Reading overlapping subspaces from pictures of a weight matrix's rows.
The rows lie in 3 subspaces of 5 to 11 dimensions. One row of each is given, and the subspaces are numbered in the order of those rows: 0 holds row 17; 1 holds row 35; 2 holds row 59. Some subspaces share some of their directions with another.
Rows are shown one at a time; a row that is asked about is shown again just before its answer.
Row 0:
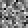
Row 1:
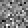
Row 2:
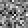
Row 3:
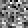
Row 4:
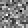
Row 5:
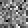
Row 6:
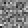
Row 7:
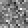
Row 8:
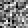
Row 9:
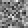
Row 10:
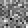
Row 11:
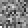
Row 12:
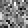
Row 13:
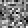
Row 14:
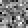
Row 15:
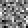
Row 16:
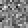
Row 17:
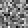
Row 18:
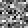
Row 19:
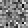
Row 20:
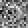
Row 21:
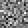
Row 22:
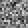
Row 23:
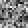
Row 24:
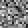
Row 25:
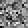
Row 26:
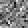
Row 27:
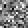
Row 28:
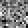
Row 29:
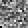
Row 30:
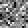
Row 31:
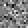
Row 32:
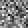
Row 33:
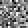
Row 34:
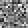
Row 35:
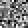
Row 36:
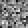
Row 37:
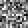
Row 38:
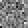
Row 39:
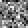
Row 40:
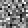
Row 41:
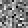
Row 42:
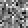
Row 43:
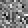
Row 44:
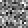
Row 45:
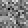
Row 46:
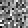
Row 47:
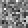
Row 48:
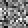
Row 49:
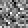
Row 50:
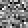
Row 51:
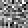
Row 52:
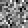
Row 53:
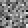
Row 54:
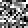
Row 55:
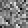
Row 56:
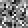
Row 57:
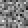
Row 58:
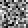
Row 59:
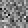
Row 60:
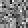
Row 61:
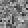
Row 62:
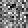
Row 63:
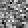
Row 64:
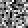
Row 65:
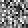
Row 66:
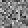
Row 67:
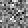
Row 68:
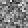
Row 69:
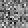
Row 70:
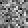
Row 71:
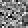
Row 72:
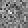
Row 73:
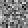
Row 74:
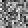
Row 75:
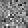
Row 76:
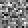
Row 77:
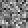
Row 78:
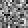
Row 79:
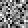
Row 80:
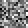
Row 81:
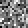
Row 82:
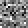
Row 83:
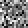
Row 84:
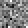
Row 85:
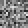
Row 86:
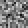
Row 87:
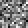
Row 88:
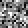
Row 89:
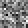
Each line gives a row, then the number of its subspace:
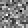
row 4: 0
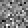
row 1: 2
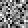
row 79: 0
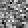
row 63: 1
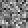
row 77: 0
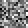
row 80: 2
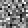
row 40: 2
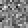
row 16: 1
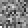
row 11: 1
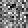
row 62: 2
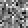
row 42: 1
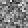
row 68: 1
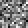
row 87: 0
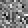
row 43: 1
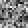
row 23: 1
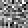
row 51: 2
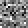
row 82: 1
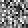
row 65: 2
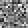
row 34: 1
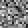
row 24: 2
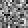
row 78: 0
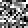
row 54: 1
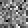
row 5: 0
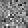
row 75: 2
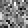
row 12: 0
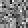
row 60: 0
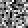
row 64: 1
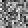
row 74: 2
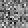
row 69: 2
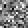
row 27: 1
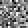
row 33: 0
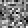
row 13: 2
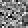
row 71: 2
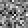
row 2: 1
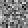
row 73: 1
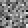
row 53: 2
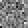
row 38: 1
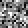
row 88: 1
